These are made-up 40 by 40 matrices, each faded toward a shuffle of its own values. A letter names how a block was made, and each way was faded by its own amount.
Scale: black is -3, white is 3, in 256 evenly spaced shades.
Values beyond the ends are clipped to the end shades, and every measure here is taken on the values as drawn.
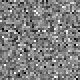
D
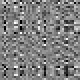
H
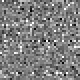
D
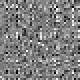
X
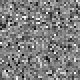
D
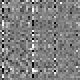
H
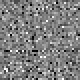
D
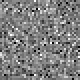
D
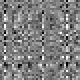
H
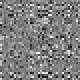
X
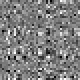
X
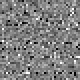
D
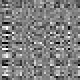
H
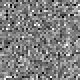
D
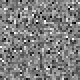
D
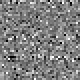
D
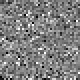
D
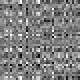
H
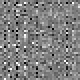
X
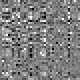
X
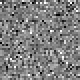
D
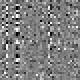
X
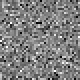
D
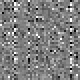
X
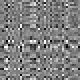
H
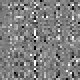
X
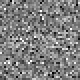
D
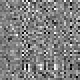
X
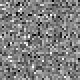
D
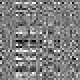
H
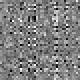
X
